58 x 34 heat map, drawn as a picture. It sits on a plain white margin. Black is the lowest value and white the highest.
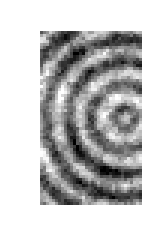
Rings: centred on the middle right. Grain: blotchy. Slope: none. Ninth with the lowest average: bottom middle.
